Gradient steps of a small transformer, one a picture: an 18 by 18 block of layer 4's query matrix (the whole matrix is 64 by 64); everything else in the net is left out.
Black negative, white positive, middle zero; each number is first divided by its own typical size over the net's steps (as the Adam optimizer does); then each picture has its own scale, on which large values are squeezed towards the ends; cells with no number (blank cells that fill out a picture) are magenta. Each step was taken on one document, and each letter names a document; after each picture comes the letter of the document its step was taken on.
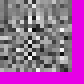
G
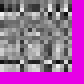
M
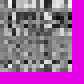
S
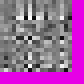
G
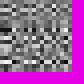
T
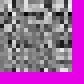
S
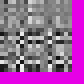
M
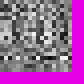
T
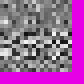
T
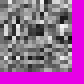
S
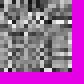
S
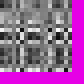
M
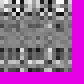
M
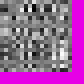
G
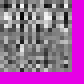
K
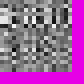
T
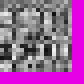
T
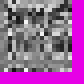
S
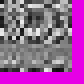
M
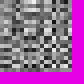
T
